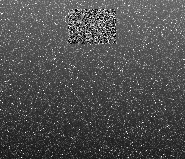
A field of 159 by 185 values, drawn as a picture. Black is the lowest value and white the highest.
The top middle is the roughest part. There is an overall slope up to the top. An odd patch, rougher than its surroundings, sits in the top middle. On average the colour sits 30% of the way up the scale. The values are skewed, with a long tail toward high values.
